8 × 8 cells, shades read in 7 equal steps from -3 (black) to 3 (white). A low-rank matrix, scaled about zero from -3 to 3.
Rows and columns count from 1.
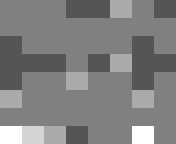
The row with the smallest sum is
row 4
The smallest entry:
-1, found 14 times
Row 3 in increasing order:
-1 -1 0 0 0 0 0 0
